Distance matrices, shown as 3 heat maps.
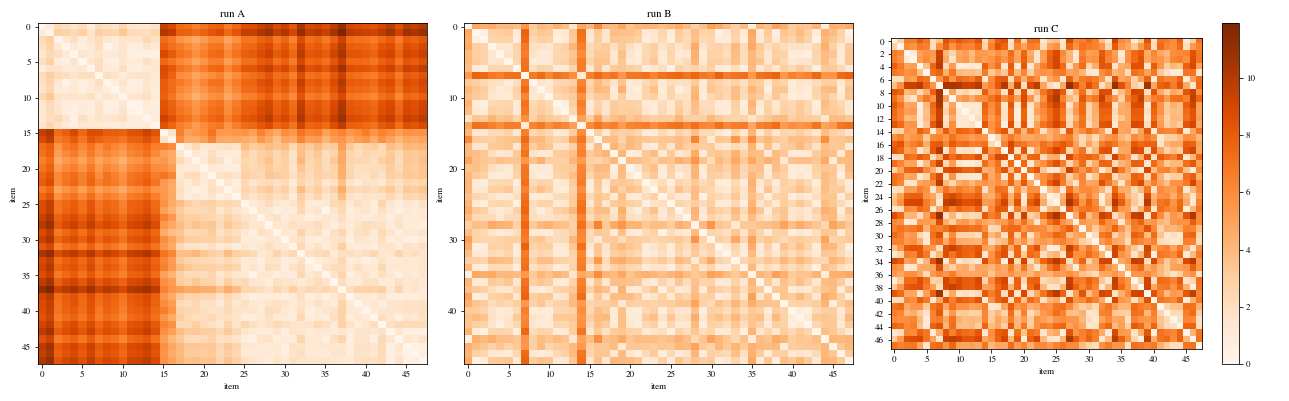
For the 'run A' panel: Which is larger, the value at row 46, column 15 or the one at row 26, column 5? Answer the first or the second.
the second
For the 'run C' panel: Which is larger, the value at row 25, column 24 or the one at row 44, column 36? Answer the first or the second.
the second
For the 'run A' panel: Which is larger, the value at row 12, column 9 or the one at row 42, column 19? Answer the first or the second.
the second
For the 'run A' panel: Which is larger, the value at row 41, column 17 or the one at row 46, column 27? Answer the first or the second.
the first
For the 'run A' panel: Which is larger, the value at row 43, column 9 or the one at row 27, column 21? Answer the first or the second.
the first
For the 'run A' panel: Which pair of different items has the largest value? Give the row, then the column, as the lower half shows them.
37, 1
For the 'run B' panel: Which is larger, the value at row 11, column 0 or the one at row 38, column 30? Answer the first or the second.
the first
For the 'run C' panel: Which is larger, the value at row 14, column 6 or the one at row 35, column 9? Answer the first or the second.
the second
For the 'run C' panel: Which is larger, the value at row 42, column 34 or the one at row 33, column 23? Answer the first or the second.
the first
